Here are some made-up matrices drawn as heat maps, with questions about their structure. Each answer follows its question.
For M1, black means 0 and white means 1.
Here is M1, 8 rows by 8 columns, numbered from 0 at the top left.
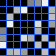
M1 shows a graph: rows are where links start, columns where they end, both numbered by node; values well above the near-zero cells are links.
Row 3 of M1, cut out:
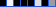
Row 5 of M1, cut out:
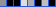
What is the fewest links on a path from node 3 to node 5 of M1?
1
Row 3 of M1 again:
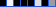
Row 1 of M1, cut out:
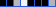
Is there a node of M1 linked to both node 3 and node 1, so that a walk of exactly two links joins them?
yes
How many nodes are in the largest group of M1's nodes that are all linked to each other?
3
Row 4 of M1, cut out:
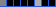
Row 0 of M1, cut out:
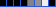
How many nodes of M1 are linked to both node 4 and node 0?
1
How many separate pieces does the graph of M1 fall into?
1
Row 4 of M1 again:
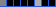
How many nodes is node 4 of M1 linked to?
2
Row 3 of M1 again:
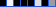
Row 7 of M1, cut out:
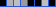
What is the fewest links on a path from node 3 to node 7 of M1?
1
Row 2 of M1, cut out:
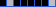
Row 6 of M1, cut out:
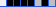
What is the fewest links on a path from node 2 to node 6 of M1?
2
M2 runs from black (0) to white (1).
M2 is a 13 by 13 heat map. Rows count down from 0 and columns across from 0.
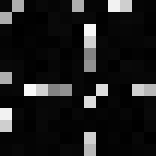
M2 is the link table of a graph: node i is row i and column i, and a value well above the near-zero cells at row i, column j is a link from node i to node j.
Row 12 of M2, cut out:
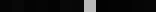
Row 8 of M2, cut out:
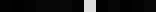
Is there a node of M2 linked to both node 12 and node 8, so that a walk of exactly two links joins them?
yes
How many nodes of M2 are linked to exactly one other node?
11
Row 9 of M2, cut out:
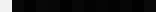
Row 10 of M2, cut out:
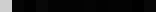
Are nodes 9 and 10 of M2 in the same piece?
yes
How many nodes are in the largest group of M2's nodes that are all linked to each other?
2
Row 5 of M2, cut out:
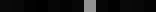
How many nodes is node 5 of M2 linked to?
1
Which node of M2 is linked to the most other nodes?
node 7
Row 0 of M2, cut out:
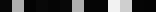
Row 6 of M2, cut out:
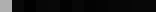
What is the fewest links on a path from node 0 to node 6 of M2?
1
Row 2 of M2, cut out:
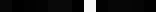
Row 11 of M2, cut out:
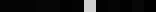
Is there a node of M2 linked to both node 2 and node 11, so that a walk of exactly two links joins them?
yes
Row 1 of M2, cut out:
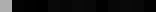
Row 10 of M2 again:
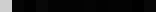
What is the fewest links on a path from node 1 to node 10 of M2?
2
